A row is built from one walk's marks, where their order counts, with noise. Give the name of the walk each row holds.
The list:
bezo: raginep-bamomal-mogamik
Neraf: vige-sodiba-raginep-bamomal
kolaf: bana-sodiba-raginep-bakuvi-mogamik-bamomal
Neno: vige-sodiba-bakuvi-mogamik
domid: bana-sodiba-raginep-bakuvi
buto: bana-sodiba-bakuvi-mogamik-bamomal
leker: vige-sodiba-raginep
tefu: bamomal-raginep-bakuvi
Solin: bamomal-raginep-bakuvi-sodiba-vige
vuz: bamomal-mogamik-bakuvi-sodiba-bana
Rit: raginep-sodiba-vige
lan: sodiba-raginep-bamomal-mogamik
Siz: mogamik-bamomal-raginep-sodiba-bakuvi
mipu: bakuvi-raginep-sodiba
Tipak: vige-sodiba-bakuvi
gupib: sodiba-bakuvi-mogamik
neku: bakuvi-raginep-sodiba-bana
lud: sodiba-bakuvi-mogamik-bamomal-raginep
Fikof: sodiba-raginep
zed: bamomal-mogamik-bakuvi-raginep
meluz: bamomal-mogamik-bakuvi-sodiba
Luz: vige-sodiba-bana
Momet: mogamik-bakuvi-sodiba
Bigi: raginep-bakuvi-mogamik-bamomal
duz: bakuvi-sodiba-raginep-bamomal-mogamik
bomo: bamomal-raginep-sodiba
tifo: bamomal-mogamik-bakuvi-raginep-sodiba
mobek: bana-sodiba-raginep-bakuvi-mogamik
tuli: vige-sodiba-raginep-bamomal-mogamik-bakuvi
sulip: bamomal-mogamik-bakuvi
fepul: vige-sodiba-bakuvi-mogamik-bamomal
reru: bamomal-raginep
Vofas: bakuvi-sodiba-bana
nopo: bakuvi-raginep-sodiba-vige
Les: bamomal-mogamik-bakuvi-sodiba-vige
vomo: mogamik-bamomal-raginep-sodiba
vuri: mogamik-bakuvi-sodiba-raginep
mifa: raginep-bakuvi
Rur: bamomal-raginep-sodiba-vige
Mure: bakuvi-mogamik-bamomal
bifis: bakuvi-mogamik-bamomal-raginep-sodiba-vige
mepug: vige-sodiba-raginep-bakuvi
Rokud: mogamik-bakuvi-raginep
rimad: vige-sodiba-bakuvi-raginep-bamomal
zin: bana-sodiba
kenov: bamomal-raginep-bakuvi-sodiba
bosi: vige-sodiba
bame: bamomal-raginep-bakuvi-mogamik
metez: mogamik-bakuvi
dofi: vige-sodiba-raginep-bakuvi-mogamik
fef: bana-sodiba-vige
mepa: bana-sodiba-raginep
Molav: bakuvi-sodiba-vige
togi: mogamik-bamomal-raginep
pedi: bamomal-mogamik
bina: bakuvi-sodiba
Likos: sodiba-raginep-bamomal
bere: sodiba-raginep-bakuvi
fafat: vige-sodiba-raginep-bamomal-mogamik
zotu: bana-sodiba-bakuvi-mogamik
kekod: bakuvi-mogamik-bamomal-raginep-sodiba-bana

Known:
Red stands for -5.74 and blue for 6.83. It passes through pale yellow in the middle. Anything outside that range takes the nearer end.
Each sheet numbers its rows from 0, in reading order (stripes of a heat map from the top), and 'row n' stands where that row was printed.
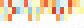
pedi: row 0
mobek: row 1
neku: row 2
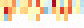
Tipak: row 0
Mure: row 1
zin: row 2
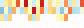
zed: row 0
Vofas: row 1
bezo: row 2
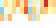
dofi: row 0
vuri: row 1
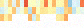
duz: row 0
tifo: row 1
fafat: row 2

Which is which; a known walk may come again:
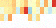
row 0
Neno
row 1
lud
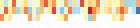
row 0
vuz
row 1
mobek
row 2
bezo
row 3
Tipak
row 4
Neraf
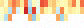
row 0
metez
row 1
domid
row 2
Siz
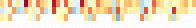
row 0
Bigi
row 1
sulip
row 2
Mure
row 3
Momet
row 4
mepug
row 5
neku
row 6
kenov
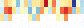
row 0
Solin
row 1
Rokud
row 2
fef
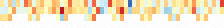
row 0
lan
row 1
meluz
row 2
bina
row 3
pedi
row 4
Les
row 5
vomo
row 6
dofi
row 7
duz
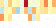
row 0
kolaf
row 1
tifo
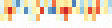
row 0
Rur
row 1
reru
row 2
bosi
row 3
zin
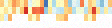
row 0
gupib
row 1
Luz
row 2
fafat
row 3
bifis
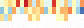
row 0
zed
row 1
buto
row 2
Likos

